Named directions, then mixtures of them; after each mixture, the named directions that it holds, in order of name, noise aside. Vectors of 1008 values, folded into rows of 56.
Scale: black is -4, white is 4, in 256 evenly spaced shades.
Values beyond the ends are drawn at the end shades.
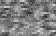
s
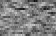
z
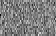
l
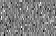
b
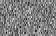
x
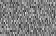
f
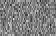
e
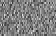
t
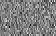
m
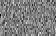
l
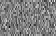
m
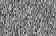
x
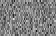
e, t, x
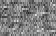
f, m, s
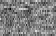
s, x, z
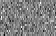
b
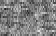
m, s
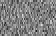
b, t, x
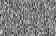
l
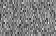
f, l, m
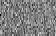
l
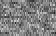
f, s, z
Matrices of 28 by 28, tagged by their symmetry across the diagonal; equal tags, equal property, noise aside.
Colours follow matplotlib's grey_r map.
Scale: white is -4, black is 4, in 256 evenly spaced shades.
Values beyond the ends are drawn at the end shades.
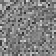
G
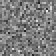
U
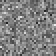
U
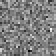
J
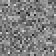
U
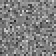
J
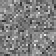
G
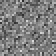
G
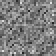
G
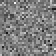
U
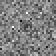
G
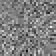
J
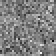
J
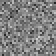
G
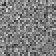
G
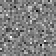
J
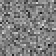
U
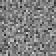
U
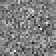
U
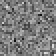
G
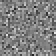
J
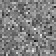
J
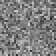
J
